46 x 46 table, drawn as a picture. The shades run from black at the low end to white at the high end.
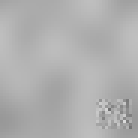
Stripes: none. Mirror symmetry: none. Average level on the scale: 70%. Roughest part: bottom right. Histogram: skewed, a long tail of low values. Odd patch: rougher, in the bottom right.
